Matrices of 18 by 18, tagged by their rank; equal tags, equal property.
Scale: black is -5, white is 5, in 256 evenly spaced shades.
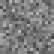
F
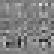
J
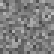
F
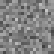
F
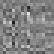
J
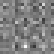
J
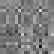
J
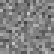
F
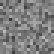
F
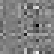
J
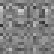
J
